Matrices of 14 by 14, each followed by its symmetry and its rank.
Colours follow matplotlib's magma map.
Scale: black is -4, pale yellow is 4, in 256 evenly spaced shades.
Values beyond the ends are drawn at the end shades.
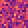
neither, full rank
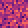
neither, full rank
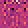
neither, rank three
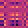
neither, rank one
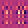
neither, rank one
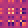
symmetric, rank one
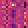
neither, rank three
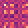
symmetric, rank two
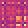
symmetric, rank two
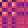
symmetric, rank one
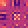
symmetric, rank two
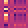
neither, rank one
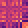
symmetric, rank two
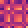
symmetric, rank two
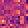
neither, rank three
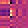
neither, rank one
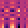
neither, rank one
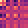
symmetric, rank one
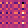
neither, rank one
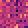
neither, rank three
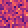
neither, full rank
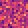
neither, full rank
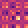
symmetric, rank two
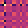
symmetric, rank one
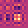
symmetric, rank one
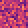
neither, full rank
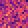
neither, full rank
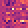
neither, rank three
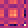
symmetric, rank one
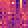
neither, rank three
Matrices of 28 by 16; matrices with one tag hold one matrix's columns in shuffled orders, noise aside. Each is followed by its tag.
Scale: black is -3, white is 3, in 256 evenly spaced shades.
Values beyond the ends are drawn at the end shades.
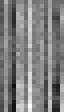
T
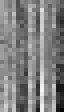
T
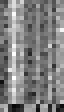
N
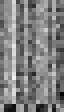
N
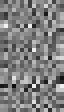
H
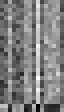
N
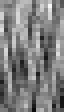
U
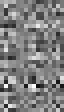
H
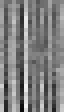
T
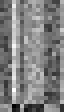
N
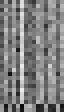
N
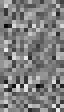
H
